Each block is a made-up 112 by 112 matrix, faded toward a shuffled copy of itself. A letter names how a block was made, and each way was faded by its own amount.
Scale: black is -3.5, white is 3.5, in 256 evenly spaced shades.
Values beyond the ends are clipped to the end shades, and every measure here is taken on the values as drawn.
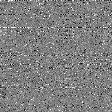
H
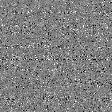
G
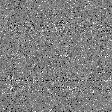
G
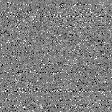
H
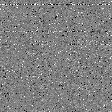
G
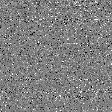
G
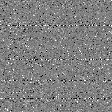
H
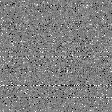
H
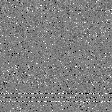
H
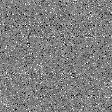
G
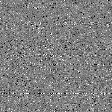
H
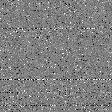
H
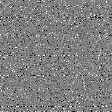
H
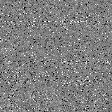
G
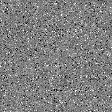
G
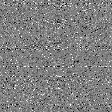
H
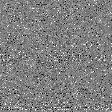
G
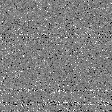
G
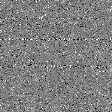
G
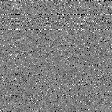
H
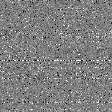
H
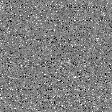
G
